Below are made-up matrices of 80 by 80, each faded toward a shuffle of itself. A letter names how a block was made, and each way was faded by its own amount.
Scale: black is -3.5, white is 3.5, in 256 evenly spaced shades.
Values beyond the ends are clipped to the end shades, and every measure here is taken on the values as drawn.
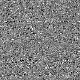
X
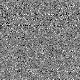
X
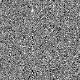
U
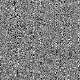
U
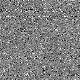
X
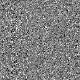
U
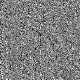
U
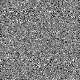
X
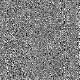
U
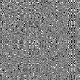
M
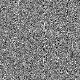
U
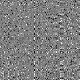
M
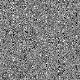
U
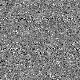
X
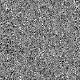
U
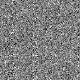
U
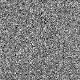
U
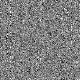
U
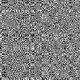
M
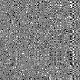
M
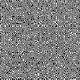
M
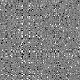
M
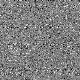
X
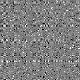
M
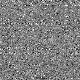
X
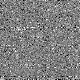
X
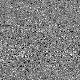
X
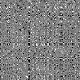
M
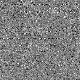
X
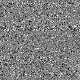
X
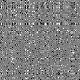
M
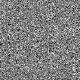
U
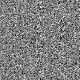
U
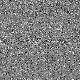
X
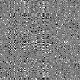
M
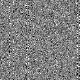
U
